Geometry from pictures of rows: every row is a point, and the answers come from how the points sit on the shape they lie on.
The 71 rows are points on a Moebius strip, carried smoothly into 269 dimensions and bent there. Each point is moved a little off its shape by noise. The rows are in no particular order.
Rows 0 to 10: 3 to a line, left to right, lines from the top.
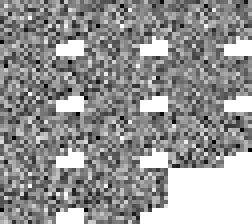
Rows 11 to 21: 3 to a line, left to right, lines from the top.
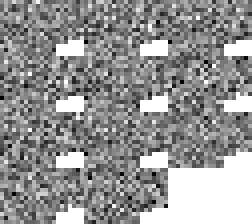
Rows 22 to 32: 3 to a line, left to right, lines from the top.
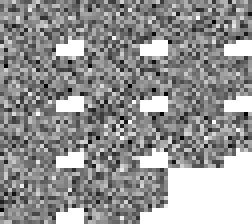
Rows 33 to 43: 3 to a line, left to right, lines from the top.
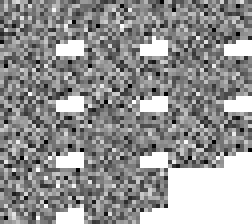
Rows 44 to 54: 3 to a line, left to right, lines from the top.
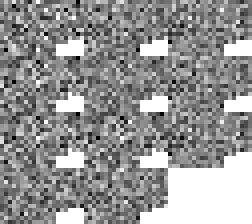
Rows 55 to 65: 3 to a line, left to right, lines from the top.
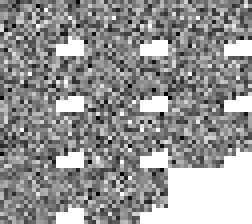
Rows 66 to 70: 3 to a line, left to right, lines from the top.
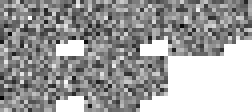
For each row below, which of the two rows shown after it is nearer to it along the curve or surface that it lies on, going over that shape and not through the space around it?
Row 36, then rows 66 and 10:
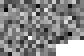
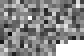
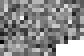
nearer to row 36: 66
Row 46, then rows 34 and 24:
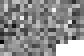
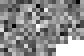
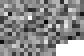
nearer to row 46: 24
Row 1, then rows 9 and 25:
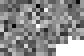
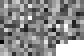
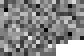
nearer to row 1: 25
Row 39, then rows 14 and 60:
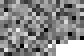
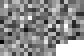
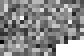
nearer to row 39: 14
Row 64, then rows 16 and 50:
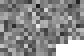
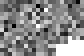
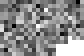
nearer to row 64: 16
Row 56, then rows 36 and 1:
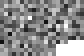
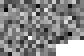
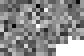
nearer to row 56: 36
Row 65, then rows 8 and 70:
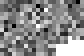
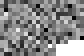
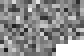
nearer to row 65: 70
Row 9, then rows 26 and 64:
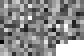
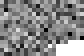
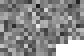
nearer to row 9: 26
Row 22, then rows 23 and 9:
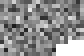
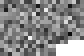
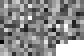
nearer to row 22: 23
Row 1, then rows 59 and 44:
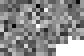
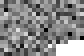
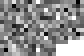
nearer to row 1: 44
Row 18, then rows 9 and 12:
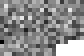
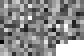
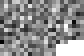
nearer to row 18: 12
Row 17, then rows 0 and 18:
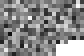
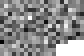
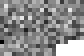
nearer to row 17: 0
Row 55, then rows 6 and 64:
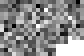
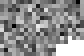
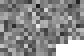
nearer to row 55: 6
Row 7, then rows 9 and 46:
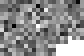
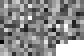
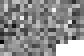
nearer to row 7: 46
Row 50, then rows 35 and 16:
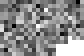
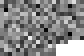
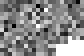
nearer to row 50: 16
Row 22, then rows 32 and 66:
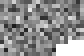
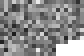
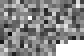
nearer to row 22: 32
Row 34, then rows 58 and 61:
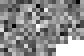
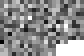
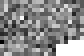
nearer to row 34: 61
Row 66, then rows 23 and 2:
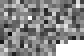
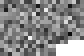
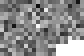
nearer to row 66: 23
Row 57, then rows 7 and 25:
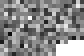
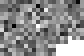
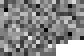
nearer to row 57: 25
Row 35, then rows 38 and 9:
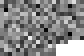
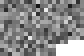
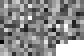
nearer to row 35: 38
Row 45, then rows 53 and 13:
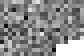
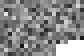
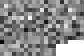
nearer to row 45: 13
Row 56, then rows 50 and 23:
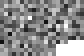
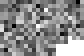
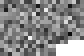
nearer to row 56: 23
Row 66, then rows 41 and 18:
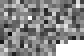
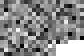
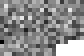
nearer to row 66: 41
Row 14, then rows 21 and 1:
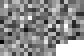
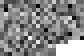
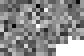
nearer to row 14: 21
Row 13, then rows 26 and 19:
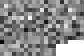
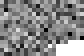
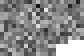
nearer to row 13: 26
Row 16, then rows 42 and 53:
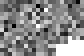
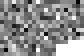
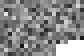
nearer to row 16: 42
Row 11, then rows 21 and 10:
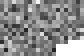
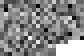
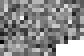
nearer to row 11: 10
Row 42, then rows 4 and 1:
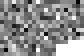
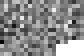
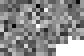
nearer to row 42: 1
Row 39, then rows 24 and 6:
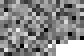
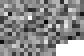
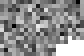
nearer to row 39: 24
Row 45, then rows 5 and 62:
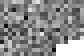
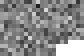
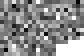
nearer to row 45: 62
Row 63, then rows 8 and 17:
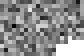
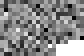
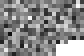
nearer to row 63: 8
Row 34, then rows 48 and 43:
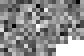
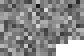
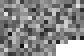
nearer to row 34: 48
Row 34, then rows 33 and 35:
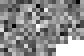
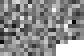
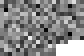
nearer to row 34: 35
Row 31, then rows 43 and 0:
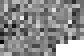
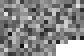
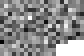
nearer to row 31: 0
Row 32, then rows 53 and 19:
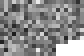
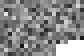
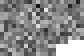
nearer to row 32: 19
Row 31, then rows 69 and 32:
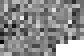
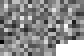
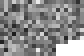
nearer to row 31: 69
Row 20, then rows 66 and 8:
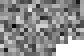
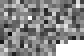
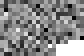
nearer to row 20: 8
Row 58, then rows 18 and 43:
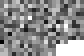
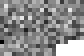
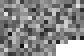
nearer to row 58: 43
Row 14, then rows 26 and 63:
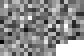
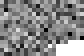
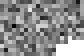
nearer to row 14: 26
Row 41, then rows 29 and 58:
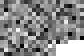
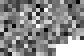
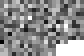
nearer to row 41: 58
